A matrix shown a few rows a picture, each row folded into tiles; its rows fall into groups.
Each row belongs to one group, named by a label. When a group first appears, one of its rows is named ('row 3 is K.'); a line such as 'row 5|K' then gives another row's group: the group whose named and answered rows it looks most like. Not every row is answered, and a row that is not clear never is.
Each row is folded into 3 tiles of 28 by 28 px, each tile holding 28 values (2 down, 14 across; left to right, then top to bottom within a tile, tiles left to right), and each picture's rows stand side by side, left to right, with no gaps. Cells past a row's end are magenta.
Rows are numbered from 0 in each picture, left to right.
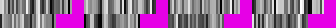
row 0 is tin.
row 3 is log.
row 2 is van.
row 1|van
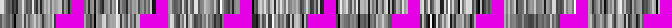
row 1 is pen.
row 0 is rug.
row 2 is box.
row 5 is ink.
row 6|log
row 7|pen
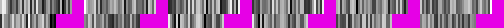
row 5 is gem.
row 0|tin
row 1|log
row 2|pen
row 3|pen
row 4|ink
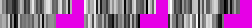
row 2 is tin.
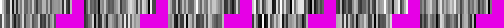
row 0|rug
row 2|ink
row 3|ink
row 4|gem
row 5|van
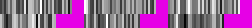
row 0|pen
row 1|rug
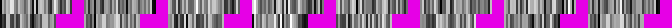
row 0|van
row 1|pen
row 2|ink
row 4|ink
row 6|log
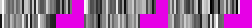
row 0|tin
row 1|rug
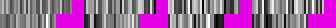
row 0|ink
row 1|van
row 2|tin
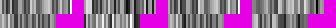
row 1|tin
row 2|gem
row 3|box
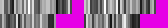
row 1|tin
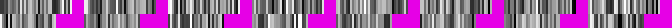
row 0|pen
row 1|rug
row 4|ink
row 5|tin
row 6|pen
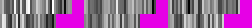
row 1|rug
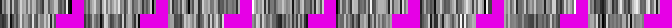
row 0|van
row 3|log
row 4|gem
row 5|gem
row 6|log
